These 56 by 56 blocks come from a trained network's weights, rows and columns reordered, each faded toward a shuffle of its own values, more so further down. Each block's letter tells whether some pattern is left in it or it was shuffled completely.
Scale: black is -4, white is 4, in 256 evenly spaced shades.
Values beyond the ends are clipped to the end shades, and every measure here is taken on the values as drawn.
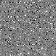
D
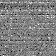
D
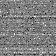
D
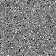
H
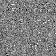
D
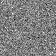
H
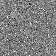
H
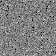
H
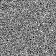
H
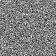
H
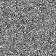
H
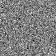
H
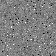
H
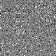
D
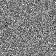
H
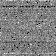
D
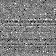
D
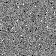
H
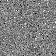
H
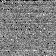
D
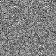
D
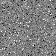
H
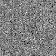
D
